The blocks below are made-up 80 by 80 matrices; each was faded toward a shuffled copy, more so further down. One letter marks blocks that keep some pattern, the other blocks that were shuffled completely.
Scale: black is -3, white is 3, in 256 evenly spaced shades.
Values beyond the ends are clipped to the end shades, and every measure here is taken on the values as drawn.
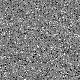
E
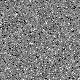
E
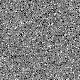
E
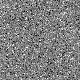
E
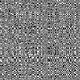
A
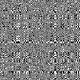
A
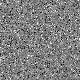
E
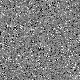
E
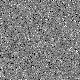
E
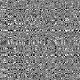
A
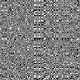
A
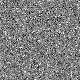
E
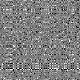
A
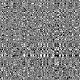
A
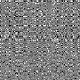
A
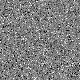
E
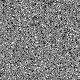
E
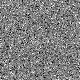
E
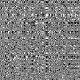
A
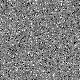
E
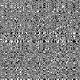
A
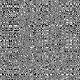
A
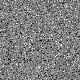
E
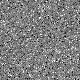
E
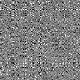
A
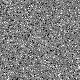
E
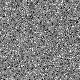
E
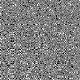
A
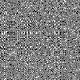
A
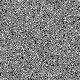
E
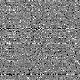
A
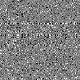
A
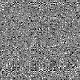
A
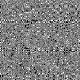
A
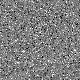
E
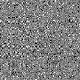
A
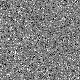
E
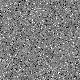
E
